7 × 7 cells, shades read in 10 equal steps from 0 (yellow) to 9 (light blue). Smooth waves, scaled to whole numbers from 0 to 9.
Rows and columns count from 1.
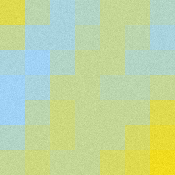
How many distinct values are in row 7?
5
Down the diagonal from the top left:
2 8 7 5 5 3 0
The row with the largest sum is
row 3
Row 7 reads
5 4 5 5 3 2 0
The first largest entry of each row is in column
3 2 2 1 1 1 1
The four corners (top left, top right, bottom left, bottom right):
2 7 5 0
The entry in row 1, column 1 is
2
